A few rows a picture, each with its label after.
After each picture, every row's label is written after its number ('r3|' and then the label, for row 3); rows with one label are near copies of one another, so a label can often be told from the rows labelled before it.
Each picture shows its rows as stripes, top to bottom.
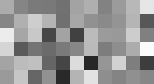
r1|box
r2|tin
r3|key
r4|box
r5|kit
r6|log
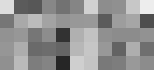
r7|box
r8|tin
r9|log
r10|log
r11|log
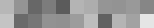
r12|log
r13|box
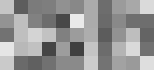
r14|box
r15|log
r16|tin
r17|key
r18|box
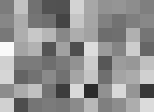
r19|log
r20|log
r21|tin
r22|key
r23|box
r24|box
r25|kit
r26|box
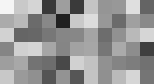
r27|key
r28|log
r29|box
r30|tin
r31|log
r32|key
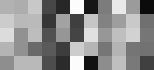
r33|kit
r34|key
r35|key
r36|log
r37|kit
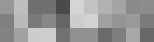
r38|log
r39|log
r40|tin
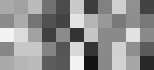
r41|kit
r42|log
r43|key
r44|kit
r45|kit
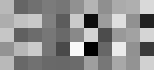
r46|box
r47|kit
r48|box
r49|kit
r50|box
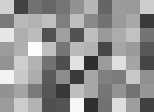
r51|box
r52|tin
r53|key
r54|tin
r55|kit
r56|key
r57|log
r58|kit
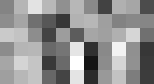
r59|tin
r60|log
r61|key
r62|kit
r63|kit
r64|kit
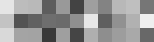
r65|key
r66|box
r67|key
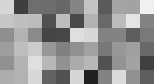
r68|box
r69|key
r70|log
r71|tin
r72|tin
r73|kit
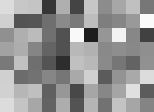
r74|key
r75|box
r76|kit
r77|log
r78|log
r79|box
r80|key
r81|key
